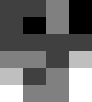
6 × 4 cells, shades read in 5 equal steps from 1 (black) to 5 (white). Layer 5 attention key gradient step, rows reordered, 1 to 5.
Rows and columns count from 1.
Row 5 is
4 2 3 5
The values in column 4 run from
1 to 5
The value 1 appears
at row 1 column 4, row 2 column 2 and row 2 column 4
